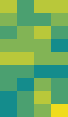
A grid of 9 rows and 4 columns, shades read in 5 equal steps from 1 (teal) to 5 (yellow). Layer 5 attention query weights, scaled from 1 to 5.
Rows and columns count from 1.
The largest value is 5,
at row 9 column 4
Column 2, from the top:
2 2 3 3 4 2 1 2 2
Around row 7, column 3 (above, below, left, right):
1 4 1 2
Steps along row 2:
down same up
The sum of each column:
22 21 27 23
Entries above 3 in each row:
3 0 1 0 2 0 0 1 1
